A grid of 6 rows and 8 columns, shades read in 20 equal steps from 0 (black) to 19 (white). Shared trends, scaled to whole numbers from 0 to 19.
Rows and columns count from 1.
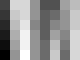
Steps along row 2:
up up down down up up up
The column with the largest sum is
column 3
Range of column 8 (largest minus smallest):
2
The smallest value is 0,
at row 6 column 1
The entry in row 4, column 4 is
11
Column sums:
15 81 104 65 43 65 61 92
